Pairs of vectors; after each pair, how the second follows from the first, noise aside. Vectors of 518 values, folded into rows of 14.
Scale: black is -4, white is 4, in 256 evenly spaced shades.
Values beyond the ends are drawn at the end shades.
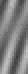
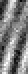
scaled up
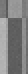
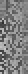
sign-scrambled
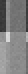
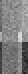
reversed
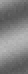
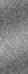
shrunk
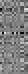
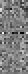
sign-scrambled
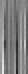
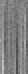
shrunk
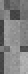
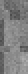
shrunk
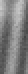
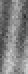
reversed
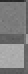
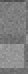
shrunk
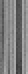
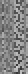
sign-scrambled
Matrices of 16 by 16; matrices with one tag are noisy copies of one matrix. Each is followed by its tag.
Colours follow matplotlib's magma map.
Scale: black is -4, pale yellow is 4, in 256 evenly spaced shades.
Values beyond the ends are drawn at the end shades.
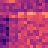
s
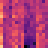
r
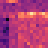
s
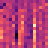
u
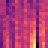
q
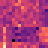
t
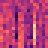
u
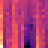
r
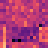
t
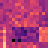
t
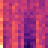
r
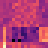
t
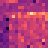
s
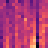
q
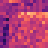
s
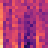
r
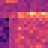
s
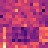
t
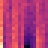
r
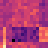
t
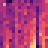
q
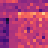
s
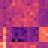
t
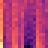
r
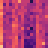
r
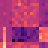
t
